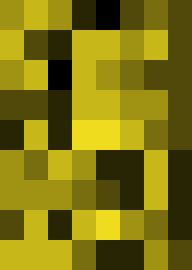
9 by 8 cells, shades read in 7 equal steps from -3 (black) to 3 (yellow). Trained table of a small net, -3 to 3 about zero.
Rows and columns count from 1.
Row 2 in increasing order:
-2 -1 -1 1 2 2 2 2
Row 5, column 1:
-2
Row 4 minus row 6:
-2 -1 -4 1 4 3 -1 1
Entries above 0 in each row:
3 5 4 4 4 4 4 4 4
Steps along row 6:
down up down down same up down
